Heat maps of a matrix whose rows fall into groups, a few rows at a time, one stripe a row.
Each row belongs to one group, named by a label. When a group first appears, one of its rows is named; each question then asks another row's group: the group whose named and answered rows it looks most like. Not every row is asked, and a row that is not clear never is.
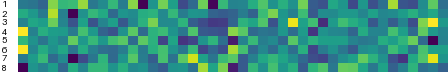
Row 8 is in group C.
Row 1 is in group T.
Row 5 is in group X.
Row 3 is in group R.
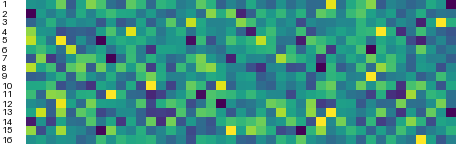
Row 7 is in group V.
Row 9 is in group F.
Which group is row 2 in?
C
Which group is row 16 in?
X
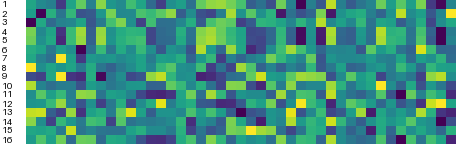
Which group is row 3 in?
C
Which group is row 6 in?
X
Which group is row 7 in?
T
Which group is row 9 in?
R
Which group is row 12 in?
R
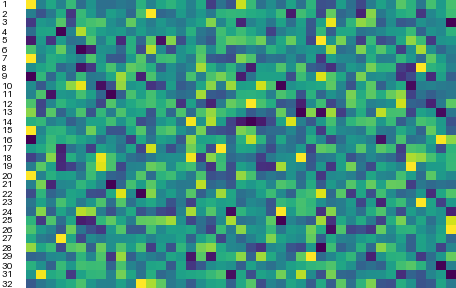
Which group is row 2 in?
F
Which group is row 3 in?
C
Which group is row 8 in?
X
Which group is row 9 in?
C
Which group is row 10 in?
T
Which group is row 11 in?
V
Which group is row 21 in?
V
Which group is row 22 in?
C
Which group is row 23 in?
X
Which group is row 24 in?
V
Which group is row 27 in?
T
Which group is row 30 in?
X
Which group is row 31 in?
V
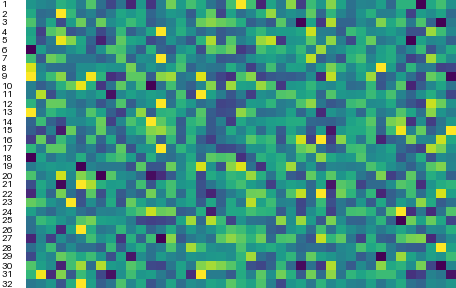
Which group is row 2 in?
T
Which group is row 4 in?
R
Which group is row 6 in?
C
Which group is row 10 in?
T
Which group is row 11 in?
V
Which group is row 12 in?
R
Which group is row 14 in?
V
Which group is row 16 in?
R
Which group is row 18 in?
C
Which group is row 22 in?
R
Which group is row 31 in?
V
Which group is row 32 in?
T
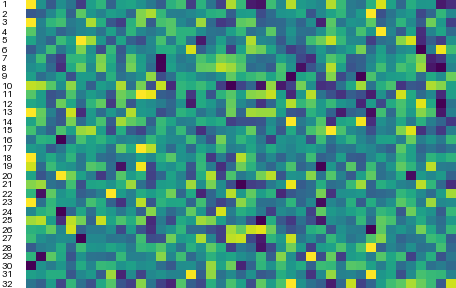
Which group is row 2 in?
F
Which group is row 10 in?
R
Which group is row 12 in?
X
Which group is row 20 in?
T
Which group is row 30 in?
C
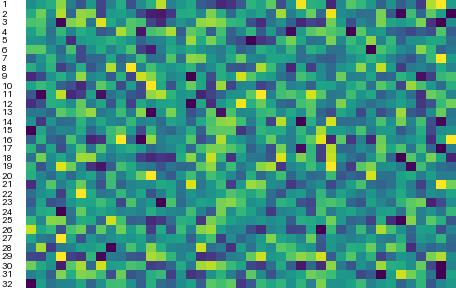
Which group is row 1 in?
R
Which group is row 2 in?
V
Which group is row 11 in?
R
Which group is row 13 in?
T
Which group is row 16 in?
C
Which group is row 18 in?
V
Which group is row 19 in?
T
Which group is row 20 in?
F
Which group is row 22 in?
T
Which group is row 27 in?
T
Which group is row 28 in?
V
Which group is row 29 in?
R
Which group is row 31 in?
X
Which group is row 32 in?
C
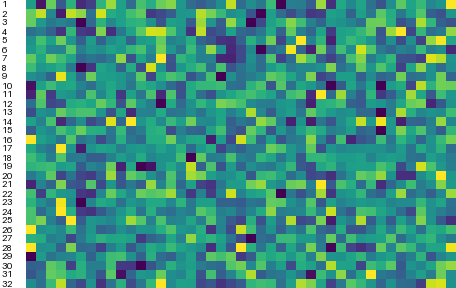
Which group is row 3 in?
X
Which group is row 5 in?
R
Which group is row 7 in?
R
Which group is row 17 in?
T
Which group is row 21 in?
R
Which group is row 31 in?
F
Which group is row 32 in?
R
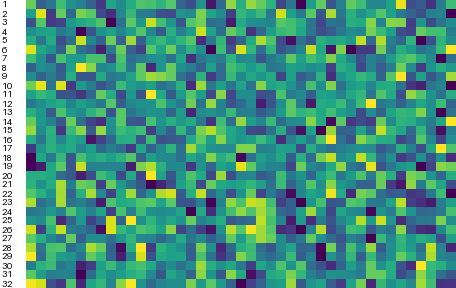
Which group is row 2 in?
V
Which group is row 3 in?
V
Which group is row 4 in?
X
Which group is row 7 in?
X
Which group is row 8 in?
T
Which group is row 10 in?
V
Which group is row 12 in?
F
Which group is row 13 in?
X
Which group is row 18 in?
C
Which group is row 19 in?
F
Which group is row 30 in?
X
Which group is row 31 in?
X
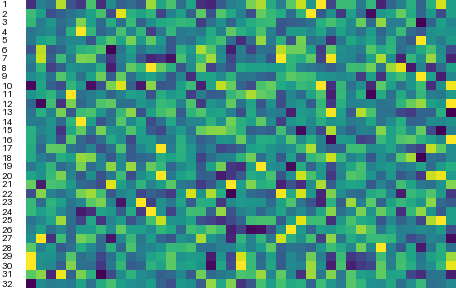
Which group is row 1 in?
R
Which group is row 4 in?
T
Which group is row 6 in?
V
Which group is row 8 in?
V
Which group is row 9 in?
X
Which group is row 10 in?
C
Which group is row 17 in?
R
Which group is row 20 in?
R
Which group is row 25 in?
R
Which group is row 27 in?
V
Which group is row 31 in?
V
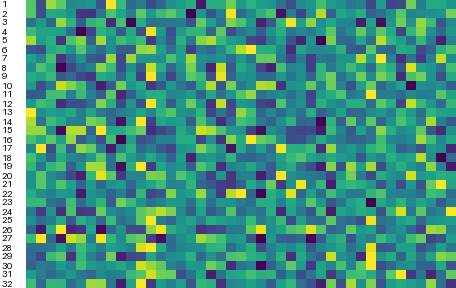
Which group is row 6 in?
F
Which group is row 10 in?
T
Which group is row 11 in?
F
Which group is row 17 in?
V
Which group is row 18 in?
X
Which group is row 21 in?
R
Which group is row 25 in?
F
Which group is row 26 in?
R
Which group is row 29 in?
F
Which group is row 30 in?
F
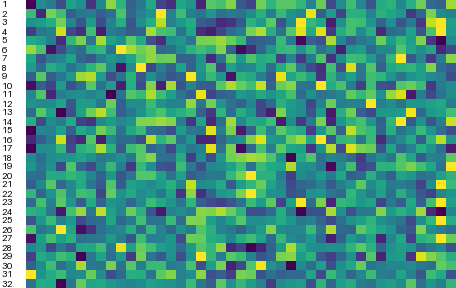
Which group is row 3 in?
R
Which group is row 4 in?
R
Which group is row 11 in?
V
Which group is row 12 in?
F
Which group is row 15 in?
C
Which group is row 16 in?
R
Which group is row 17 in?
C
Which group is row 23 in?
R
